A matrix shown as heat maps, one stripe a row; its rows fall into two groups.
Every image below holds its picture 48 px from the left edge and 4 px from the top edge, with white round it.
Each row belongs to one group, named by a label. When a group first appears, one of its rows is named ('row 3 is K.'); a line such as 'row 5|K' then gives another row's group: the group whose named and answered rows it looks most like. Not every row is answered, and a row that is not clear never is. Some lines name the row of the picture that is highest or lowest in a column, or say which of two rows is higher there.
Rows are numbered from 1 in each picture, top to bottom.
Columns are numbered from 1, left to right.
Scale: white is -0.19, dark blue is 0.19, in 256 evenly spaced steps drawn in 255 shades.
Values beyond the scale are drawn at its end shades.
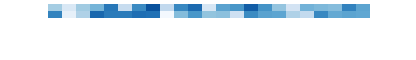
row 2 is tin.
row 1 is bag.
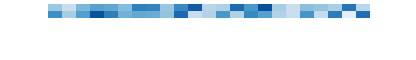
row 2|tin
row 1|bag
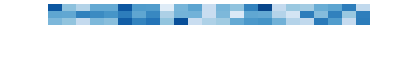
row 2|tin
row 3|tin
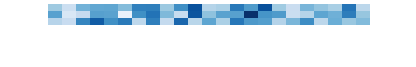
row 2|bag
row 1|bag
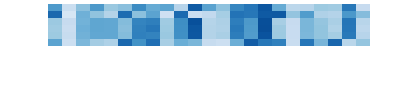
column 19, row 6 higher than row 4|Yes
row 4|bag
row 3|bag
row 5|bag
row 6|tin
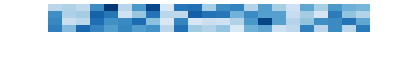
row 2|bag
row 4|tin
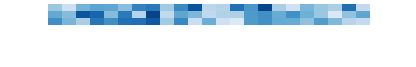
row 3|tin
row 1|bag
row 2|tin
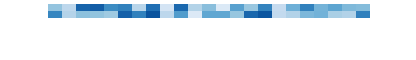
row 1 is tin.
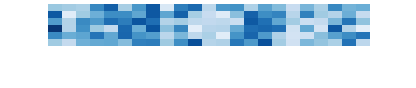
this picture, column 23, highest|5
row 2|tin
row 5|tin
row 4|tin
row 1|bag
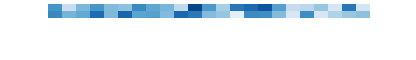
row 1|bag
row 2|tin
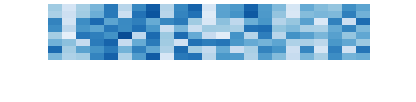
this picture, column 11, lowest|4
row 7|tin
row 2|bag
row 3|tin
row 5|tin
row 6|bag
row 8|bag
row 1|bag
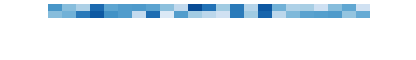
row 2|tin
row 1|bag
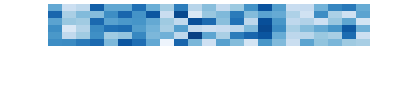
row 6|tin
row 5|bag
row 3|bag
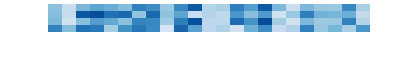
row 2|tin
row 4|tin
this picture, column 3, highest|2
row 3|bag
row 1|bag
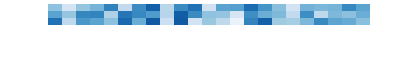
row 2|tin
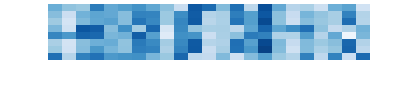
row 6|bag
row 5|tin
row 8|tin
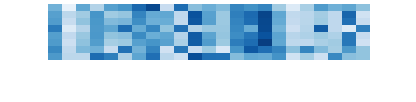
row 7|tin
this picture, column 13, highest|8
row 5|bag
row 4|tin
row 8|bag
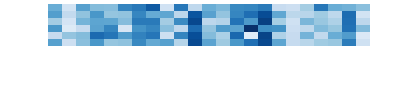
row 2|bag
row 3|bag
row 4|bag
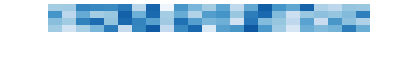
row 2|tin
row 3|tin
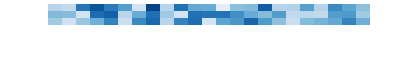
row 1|tin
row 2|bag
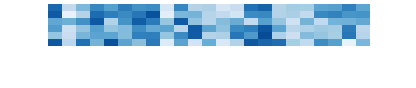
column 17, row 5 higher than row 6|No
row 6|tin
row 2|tin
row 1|tin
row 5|bag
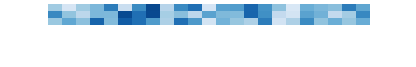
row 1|bag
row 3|tin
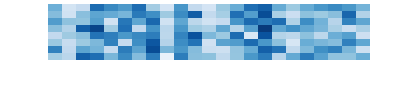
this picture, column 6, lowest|6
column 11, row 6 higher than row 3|Yes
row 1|tin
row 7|tin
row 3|tin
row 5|bag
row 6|bag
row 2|bag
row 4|tin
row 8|tin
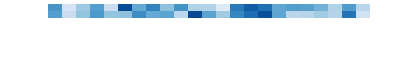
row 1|tin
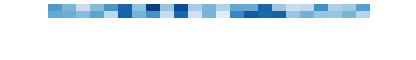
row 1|tin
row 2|tin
